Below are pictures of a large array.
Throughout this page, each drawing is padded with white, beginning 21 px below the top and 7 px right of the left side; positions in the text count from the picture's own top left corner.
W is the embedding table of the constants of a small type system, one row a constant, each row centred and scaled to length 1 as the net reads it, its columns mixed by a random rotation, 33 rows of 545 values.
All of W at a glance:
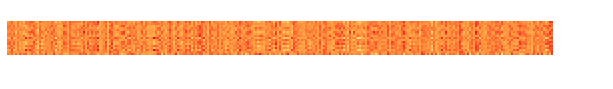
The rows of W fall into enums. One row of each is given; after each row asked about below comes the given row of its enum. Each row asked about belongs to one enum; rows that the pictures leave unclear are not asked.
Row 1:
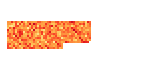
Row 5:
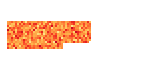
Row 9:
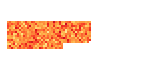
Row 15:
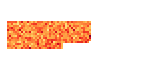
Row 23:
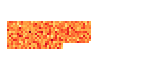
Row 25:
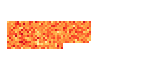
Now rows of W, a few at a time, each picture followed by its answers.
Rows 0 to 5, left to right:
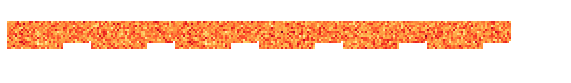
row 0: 25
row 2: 25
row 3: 23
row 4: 15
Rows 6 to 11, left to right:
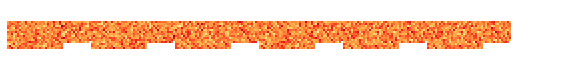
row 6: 9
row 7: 15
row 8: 1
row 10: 5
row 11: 5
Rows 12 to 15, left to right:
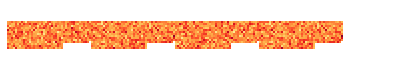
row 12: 5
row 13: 15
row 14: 9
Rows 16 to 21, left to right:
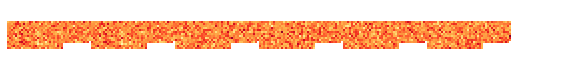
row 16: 25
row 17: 25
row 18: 9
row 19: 23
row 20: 1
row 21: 15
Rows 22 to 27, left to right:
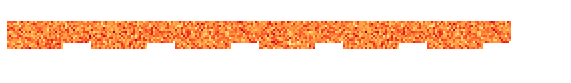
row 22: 15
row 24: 1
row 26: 23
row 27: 1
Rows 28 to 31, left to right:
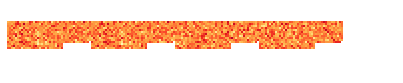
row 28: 25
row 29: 25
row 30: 9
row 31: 1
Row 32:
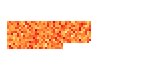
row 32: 9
